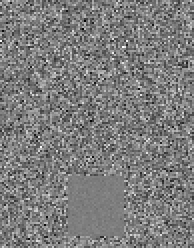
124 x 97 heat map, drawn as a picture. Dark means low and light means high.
Grain: fine. Odd rows or columns: none. Slope: none. Mirror symmetry: none. Odd patch: calmer, in the bottom middle. Histogram: bell-shaped. Calmest part: bottom middle.
